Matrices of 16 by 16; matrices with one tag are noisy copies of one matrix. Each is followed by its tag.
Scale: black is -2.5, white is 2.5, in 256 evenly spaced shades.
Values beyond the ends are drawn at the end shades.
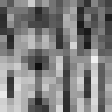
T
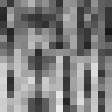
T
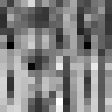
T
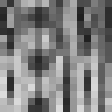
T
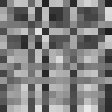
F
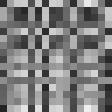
F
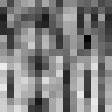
T
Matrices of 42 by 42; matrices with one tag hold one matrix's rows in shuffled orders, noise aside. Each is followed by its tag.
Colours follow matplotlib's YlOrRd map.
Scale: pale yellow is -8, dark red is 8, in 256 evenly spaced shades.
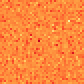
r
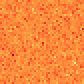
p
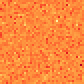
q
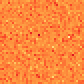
r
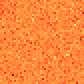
p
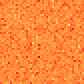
r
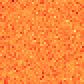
p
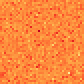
r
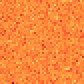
p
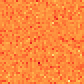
r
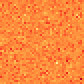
q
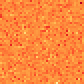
q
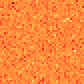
p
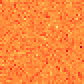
q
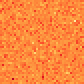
p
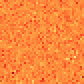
p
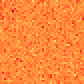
p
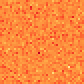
r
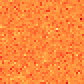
q
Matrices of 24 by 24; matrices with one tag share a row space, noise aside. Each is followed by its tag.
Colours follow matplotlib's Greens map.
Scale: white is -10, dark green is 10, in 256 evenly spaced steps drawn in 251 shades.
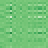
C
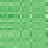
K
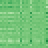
K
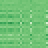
K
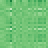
C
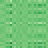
C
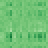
C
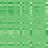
K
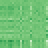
K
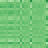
K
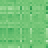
K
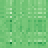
C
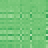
K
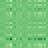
C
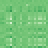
C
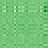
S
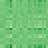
C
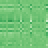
K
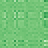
S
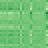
K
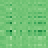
C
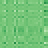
S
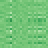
C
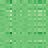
C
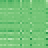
K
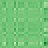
S
